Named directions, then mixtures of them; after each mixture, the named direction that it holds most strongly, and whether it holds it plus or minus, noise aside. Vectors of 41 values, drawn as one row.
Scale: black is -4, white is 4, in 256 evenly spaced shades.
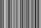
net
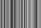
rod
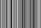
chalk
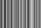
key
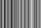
key, plus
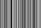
chalk, plus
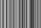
key, minus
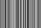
rod, minus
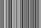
net, plus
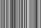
rod, plus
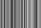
rod, plus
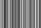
net, minus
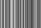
rod, minus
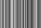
rod, minus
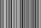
net, plus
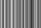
rod, minus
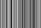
chalk, plus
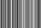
chalk, minus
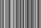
rod, minus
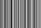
key, plus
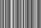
rod, minus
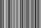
net, plus
